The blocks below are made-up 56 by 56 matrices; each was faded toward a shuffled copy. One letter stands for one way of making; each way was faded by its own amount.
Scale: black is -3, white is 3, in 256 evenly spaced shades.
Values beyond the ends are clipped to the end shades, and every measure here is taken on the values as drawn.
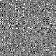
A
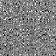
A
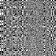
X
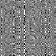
X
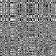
X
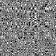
A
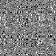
A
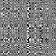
X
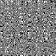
A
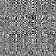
X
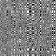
X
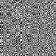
X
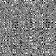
A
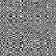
X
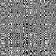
X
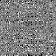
A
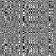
X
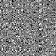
A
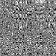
A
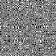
A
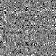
A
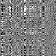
X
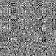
A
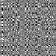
X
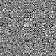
A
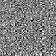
A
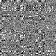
A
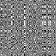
X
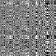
X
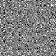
A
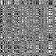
X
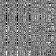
X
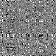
A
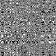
A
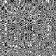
A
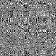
A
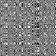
X
